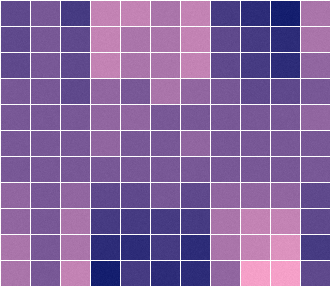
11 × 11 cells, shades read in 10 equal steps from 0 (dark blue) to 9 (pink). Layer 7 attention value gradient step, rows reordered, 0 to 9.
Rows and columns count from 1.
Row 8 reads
5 4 5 3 3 4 3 5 5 5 3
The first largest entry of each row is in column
4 4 4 6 4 4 1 1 9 10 9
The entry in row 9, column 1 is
5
